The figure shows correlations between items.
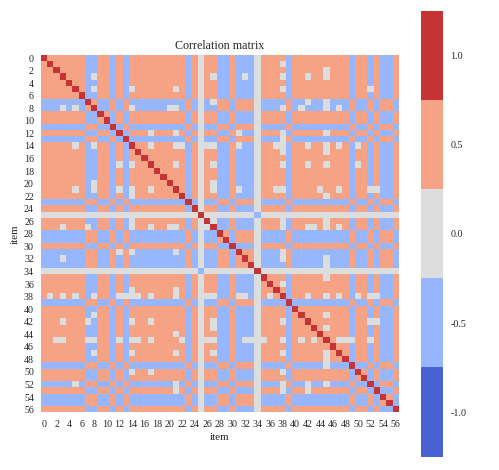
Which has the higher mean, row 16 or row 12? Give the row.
16
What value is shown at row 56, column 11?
-0.5
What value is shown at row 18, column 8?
-0.5
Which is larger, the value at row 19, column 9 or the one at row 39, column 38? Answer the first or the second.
the first
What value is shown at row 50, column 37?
0.5
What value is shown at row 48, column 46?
0.5
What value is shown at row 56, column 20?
0.5
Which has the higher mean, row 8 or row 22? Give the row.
22
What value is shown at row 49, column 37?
-0.5
